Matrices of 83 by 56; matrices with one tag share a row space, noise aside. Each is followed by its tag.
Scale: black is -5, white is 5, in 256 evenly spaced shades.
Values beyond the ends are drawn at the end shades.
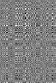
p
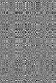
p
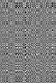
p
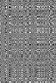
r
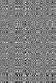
p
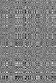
p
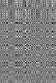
p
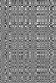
r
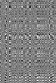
r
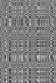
r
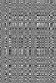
r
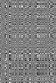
r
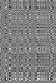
r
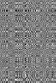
p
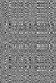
r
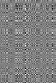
p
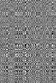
p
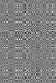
p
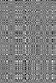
p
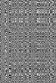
r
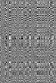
r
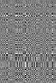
p
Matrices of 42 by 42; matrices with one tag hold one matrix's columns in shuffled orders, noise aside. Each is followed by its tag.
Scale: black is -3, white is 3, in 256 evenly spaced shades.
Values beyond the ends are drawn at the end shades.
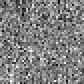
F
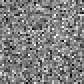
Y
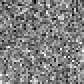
F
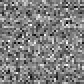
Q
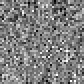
F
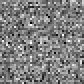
Q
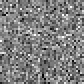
Y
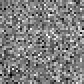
Y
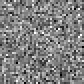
Y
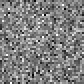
Y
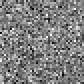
Y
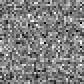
Q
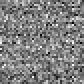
Q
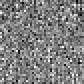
F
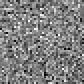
Y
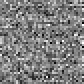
Q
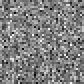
Y
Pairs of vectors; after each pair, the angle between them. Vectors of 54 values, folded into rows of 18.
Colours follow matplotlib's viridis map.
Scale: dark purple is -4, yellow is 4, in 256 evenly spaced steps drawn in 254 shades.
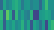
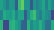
orthogonal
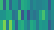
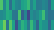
nearly parallel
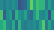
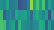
nearly parallel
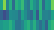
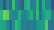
nearly opposite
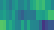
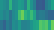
nearly opposite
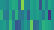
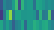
orthogonal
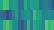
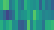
nearly parallel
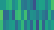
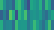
orthogonal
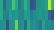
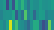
orthogonal
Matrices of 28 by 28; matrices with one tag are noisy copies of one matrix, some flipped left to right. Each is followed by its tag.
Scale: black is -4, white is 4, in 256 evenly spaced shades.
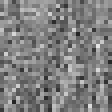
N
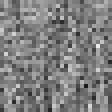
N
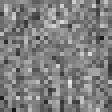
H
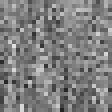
N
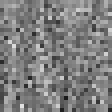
N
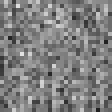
H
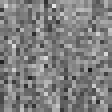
N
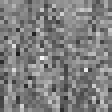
N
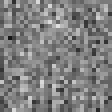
H
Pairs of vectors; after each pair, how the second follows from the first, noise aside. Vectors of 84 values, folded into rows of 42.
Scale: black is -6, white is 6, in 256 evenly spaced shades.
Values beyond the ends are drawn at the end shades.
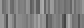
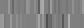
partly zeroed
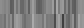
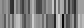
scaled up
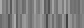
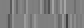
partly zeroed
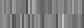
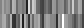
scaled up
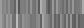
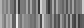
scaled up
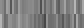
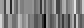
scaled up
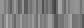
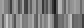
scaled up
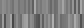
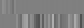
partly zeroed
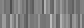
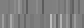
partly zeroed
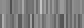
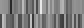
scaled up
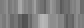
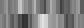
scaled up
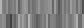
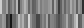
scaled up
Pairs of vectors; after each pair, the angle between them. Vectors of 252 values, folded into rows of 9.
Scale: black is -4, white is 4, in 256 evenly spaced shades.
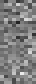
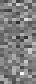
nearly parallel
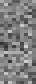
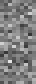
nearly opposite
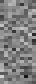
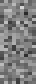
partly aligned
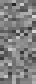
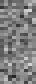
orthogonal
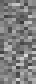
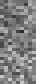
partly aligned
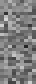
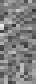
partly aligned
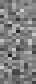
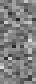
partly aligned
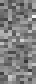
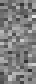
nearly parallel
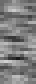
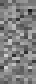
orthogonal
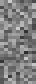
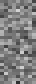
partly aligned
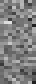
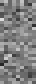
partly aligned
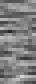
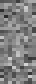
partly aligned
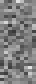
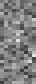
orthogonal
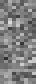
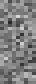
nearly opposite
